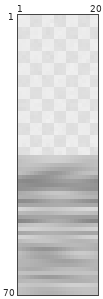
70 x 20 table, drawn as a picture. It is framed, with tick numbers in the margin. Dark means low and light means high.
The table splits into 2 rows of 1 panel. Panel 1,1: very high, checkered, faint in contrast. Panel 2,1: high, streaked across.
